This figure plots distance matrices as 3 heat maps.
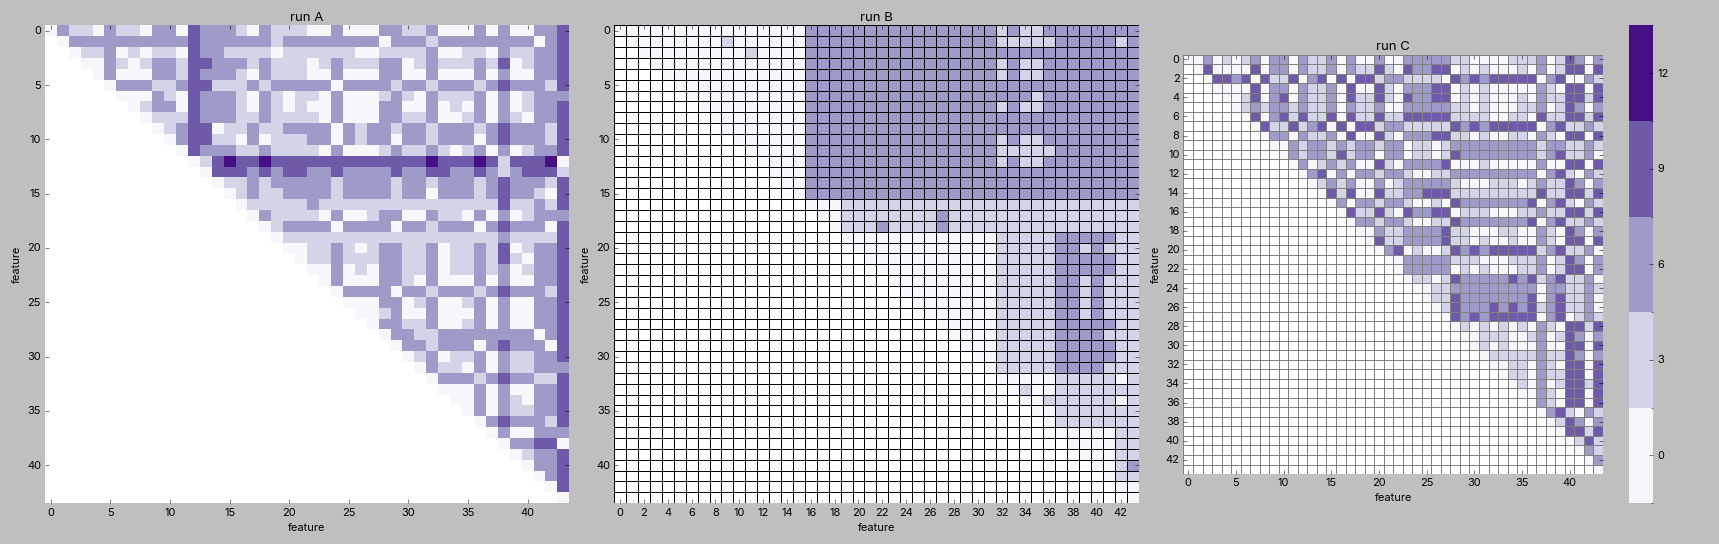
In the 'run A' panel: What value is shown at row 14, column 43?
9
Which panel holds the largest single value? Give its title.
run A
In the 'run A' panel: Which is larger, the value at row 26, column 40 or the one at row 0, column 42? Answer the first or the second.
the second
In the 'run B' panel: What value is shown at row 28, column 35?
3
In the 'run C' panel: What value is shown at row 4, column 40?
9
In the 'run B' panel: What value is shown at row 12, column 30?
6
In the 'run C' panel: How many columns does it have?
44
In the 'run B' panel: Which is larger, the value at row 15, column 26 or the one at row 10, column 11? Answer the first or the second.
the first
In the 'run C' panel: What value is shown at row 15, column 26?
3
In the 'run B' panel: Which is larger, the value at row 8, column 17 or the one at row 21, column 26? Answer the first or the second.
the first
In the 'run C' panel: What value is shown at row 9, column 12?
3
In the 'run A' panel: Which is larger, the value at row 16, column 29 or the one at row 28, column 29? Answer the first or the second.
the second
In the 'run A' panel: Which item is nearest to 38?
43
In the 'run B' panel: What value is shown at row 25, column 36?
3
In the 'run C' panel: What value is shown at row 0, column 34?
3
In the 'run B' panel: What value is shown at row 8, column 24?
6
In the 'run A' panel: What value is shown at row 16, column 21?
3
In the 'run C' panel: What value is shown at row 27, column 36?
9
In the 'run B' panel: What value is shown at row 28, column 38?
6
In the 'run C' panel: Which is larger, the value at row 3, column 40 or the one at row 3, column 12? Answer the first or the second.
the first
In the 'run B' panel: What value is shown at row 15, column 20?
6
